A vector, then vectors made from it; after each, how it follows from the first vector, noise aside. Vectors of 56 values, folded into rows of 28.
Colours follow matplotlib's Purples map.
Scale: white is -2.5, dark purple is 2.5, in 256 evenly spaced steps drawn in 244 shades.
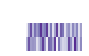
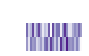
reversed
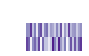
wrapped around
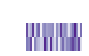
wrapped around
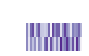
reversed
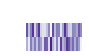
reversed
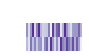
reversed
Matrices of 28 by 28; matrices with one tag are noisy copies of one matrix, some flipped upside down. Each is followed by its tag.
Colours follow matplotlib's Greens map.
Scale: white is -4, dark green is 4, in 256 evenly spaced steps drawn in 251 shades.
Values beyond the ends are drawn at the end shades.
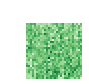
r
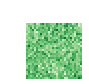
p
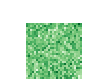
p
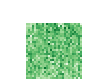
r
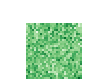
p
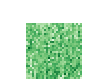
r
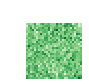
p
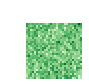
p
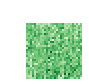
r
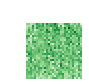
r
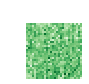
r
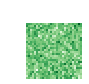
p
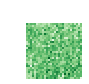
r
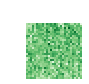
r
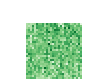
r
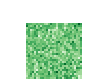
p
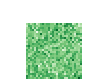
p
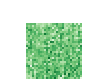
r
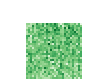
r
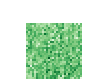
r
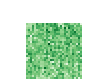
r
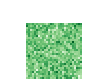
p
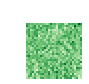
p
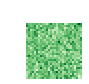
p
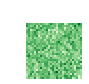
p
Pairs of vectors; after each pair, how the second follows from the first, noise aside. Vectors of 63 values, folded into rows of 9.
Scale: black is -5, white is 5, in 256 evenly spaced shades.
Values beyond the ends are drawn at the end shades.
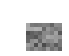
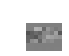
partly zeroed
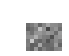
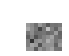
negated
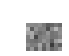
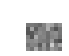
negated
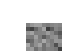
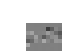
partly zeroed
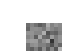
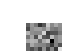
scaled up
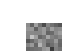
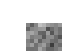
shuffled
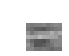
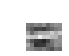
scaled up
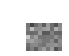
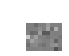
partly zeroed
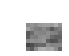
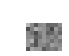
shuffled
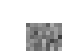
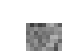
shuffled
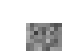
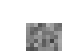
reversed
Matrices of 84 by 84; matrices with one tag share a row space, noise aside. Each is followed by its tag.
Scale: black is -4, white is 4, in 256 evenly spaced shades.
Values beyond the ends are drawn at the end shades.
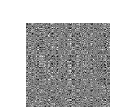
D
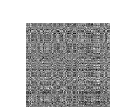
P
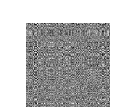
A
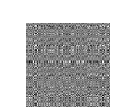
A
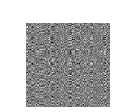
D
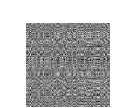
P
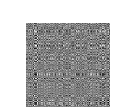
A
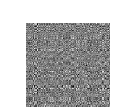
A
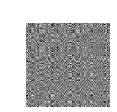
D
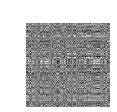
P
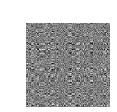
D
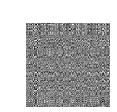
A
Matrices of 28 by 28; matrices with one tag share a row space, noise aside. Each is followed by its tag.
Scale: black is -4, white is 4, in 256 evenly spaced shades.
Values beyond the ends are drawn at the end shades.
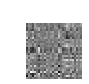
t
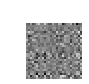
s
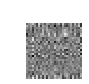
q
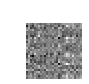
t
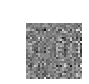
s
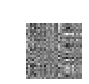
t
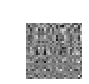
s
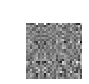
s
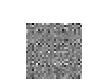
q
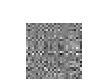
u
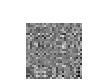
s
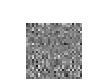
q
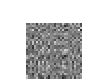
q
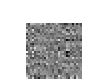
t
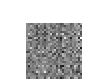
s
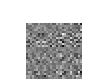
s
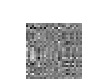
t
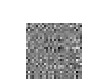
u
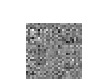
t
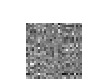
t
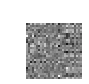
t
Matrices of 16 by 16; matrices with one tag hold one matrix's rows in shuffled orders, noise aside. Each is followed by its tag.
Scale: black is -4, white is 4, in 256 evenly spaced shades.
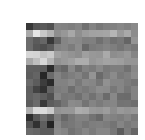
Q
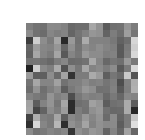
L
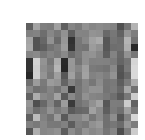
L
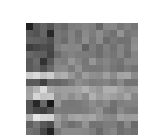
Q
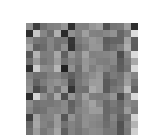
L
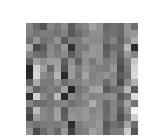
L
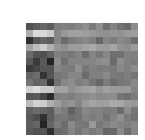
Q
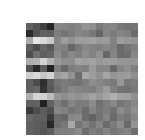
Q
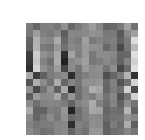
L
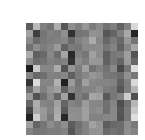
L
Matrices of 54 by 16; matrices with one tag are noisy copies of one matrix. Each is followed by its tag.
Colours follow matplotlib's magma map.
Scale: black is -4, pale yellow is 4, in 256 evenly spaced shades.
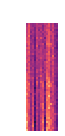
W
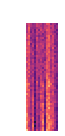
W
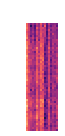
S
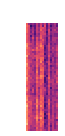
S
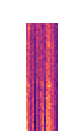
W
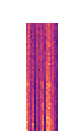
W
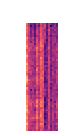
S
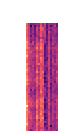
S
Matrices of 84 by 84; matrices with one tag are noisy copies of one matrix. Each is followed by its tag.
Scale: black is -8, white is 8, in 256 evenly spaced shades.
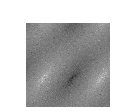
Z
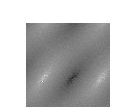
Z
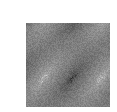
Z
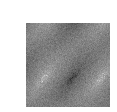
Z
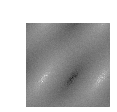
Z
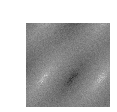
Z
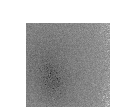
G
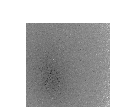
G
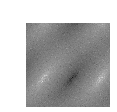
Z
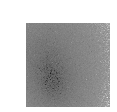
G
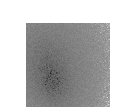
G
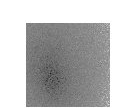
G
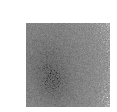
G
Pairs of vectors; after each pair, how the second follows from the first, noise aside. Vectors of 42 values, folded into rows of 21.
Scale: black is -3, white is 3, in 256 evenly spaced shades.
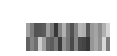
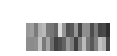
wrapped around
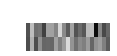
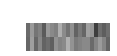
shrunk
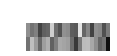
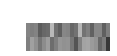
shrunk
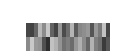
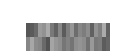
shrunk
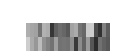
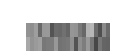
shrunk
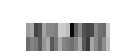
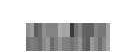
shrunk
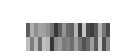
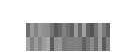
shrunk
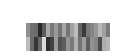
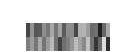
wrapped around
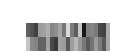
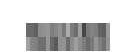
shrunk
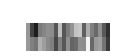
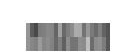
shrunk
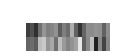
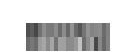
shrunk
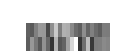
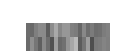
shrunk
